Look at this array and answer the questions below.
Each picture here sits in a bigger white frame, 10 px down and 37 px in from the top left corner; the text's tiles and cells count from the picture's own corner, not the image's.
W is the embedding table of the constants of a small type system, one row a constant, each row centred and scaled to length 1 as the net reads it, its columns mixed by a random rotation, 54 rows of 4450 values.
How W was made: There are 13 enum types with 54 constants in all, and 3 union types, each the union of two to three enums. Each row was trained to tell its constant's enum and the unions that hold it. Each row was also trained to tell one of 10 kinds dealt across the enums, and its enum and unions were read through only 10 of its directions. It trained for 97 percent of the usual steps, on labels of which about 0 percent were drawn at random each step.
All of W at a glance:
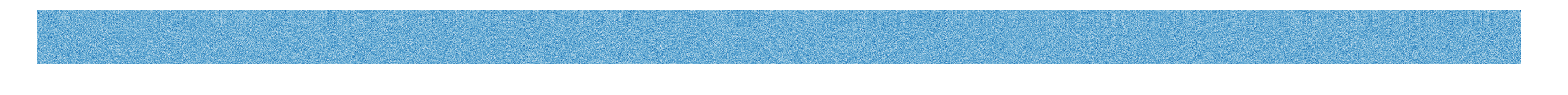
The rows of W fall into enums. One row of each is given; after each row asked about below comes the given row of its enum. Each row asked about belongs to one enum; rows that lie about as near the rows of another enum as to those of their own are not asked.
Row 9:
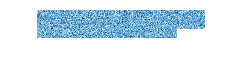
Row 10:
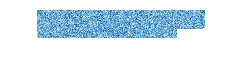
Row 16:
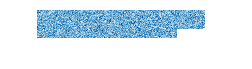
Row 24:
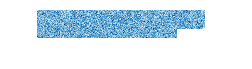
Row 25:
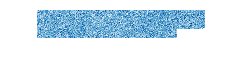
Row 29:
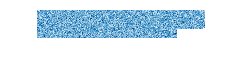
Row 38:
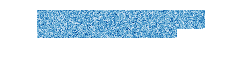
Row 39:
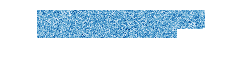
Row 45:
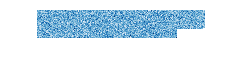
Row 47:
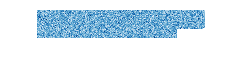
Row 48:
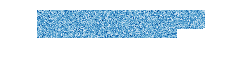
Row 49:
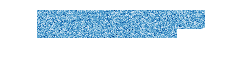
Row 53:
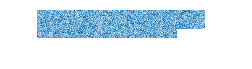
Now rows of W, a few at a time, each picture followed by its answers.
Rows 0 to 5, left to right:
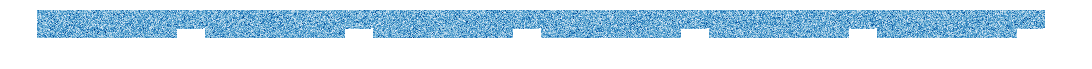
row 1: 48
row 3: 29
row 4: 9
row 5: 29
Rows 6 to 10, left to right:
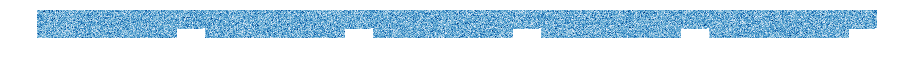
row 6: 38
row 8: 16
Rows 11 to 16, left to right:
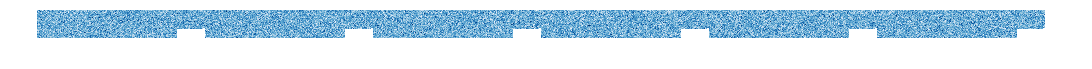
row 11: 24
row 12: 38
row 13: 29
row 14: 24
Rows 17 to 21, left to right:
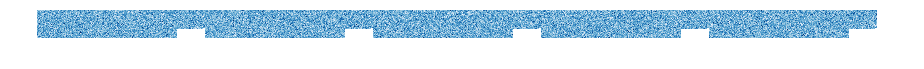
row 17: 9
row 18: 38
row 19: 49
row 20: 24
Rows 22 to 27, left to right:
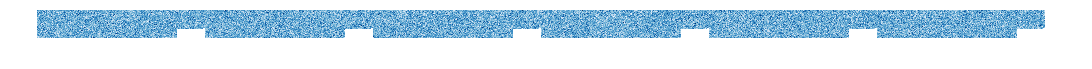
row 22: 10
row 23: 38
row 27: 9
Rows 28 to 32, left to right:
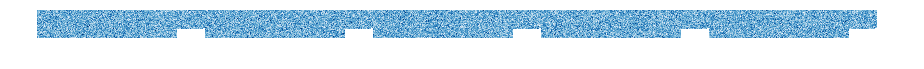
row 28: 10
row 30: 47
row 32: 9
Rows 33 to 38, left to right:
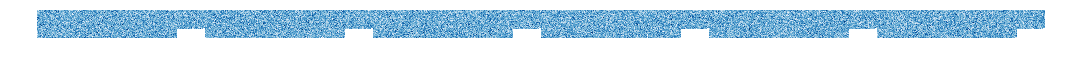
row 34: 29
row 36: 16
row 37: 25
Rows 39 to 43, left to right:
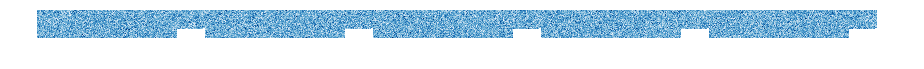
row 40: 38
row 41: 48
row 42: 29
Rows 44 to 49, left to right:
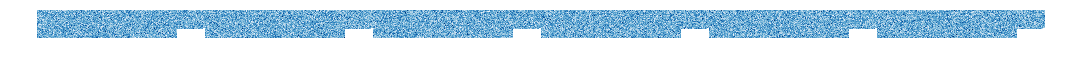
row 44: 24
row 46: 25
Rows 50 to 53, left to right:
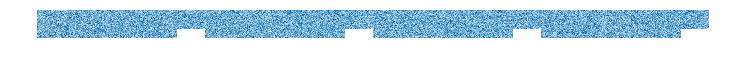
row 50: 16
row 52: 9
